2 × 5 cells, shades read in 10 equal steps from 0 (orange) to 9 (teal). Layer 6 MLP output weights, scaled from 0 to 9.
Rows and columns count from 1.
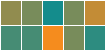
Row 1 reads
4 5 9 5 2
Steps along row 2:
same down up up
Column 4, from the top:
5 5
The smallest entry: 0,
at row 2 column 3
